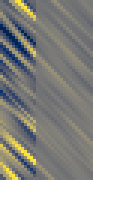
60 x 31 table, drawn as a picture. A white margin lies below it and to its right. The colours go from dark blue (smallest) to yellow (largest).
Ninth with the highest average: bottom left. Seam: vertical, 40% of the way across, the right part calmer. Average level on the scale: 50%. Histogram: heavy tails on both sides. Mirror symmetry: none. Grain: diagonal, down to the right. Odd rows or columns: none.
